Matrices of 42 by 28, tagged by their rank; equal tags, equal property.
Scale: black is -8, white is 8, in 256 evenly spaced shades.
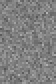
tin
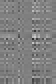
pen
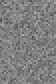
tin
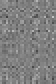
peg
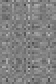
peg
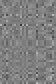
peg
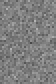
tin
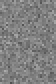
tin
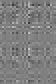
pen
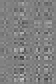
pen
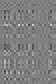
pen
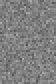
tin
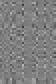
peg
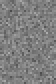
tin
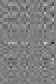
peg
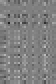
pen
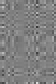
pen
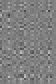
peg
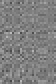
peg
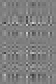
pen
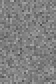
tin
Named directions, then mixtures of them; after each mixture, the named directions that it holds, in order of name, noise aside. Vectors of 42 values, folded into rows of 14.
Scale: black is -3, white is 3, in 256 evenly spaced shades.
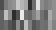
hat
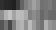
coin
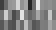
hat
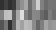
coin, hat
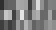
coin, hat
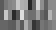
hat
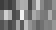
coin, hat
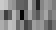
coin, hat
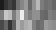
coin, hat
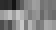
coin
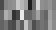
hat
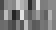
hat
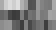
coin, hat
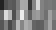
coin, hat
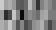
coin, hat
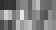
coin, hat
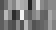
hat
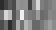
coin, hat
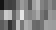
coin, hat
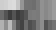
coin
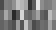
hat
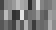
hat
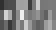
coin, hat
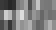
coin, hat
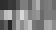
coin, hat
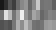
coin, hat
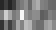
coin, hat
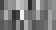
hat
